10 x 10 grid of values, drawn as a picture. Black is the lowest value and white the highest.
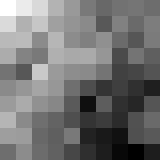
The halves do not mirror each other. There are no regular stripes. Values rise toward the top left. The top right is the calmest part. The top left is the ninth with the highest average. The bottom right is the ninth with the lowest average.
